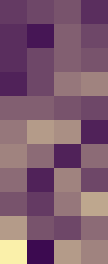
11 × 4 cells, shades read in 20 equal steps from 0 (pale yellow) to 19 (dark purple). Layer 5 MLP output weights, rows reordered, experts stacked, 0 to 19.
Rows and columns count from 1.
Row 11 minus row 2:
-16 1 -5 -5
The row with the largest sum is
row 2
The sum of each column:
126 154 125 134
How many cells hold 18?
1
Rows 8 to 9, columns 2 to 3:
17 9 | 15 10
